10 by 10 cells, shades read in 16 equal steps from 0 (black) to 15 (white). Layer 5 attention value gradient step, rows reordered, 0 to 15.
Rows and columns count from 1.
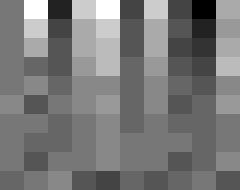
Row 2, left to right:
7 12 4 10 12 5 10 5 2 9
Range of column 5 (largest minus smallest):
11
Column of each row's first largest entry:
2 2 5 5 2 5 5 5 5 3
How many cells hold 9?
5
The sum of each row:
81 76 75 73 70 71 67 68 67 59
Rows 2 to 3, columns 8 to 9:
5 2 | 4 3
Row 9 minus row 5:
0 -3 1 -1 0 1 -1 -1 1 0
